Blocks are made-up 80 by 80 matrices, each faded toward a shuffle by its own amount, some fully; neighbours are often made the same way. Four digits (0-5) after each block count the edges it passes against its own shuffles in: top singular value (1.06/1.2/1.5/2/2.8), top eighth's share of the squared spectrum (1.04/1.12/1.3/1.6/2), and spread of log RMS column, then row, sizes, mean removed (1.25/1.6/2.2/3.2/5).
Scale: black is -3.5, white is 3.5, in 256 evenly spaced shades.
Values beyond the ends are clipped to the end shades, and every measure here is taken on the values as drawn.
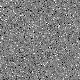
2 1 0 0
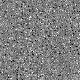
3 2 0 0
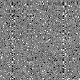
4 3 2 1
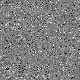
3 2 1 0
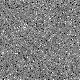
1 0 0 0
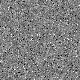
0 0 0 0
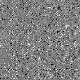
3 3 1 2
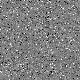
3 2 0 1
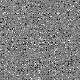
3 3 1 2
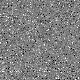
3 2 0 1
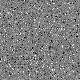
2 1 0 0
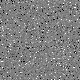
1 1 0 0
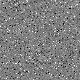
1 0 0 0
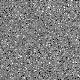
3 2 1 0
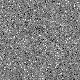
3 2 0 0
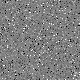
0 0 0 0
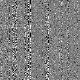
2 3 4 0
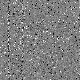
2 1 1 0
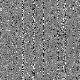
2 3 3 0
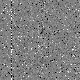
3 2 1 0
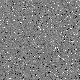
0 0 0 0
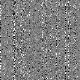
2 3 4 0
